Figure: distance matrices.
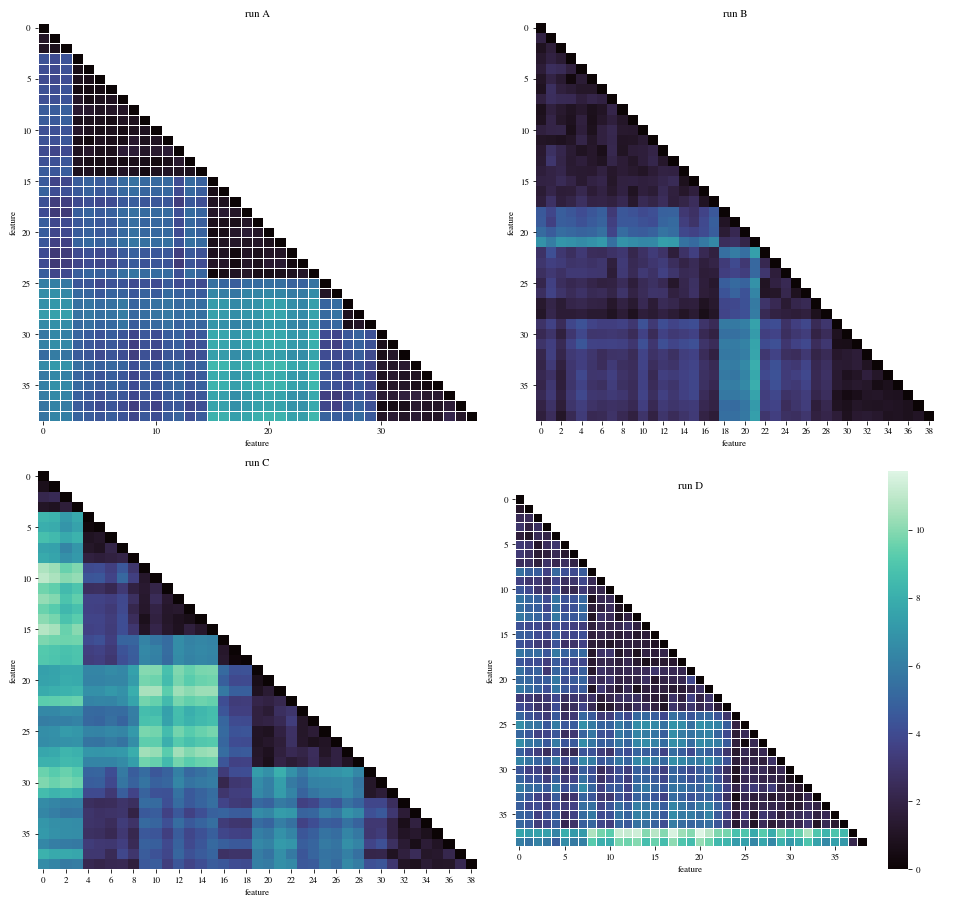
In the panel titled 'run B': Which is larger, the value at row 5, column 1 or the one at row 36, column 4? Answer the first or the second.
the second
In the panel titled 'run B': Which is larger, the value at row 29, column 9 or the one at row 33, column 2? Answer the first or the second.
the first
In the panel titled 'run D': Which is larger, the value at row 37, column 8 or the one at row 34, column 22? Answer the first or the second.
the first
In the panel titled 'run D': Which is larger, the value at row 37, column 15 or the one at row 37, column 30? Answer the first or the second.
the first
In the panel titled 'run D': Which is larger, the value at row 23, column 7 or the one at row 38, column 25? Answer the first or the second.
the second
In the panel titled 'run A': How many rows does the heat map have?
39
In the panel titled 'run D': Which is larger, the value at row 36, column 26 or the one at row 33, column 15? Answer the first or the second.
the second
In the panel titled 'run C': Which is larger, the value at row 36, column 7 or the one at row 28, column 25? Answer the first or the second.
the first
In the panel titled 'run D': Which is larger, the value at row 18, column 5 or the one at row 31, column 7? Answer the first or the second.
the second
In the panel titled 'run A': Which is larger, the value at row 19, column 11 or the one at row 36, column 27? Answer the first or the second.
the first
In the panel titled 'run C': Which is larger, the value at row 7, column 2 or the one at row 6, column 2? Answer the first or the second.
the second
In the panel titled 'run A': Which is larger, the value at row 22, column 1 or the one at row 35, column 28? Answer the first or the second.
the second
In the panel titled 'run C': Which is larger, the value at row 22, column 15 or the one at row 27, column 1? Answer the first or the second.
the first
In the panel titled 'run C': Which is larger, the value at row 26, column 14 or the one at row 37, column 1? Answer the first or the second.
the first
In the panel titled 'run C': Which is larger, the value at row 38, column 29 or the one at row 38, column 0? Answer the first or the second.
the second
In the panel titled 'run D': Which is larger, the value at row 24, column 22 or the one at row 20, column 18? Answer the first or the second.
the first
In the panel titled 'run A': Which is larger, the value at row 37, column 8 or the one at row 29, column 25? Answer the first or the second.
the second
